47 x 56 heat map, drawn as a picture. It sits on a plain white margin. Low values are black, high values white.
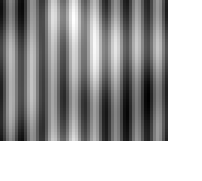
The bottom right is the ninth with the lowest average. Stripes running up and down repeat 8 times from left to right. The top middle is the ninth with the highest average. There are no lone odd cells.
